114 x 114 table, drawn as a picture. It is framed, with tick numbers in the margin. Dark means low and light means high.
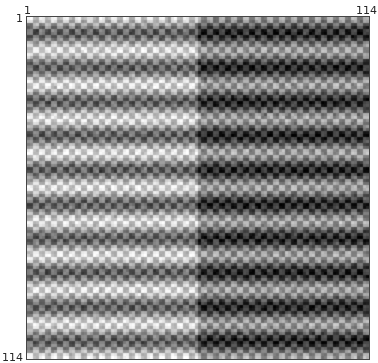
Average level on the scale: 50%. Seam: vertical, 50% of the way across, the left part higher. Stripes: horizontal, repeating 10 times. Ninth with the lowest average: middle right.
